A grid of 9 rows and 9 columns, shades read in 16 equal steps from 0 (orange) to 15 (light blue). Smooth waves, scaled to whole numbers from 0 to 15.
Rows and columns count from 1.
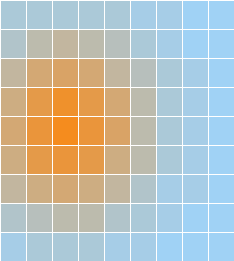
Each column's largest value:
14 13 13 13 14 14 15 15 15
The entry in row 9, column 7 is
15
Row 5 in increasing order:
0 2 2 5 6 10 13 14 15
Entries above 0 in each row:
9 9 9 9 8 9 9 9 9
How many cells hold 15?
14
